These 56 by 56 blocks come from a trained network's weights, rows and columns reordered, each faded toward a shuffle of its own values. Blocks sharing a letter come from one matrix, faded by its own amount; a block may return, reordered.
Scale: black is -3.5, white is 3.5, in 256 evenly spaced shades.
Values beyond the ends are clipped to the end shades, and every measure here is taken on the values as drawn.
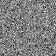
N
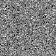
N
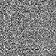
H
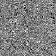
N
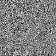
N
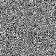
N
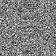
N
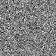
N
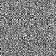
H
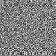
H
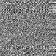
H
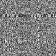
H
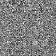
N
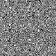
N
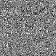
N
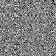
N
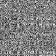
H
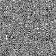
N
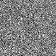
N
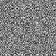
H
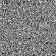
N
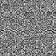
H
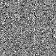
N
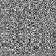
H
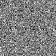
N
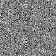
N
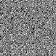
N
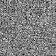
N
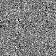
N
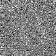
N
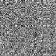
H
